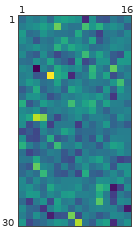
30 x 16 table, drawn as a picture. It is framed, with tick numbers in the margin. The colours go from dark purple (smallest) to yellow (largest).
Fine speckle covers the field. The distribution is heavy-tailed on both sides. On average the colour sits 40% of the way up the scale. Neither half mirrors the other.
